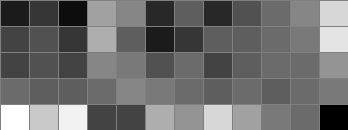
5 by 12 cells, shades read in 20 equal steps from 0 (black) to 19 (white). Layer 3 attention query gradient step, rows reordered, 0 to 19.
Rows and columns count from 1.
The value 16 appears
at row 1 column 12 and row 5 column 8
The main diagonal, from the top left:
2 6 5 8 5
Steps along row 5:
down up down same up down up down down down down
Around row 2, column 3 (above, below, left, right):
1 5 6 13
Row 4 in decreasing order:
10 9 9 8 8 8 8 8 7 7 7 7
